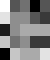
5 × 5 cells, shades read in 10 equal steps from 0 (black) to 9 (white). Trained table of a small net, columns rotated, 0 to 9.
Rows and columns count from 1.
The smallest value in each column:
0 3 4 0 2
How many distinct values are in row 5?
4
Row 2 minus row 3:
7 0 -1 -3 -4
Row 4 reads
7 4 5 2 2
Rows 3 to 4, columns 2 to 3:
5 6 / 4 5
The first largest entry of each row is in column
1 1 3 1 5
